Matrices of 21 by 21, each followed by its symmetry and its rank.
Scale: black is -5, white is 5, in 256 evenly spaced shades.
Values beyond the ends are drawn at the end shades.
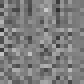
neither, rank three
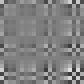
symmetric, rank one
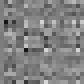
neither, rank three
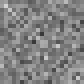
symmetric, full rank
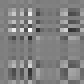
symmetric, rank one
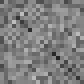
symmetric, full rank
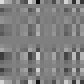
neither, rank one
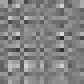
neither, rank two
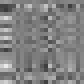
neither, rank two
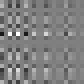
neither, rank one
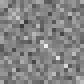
symmetric, full rank
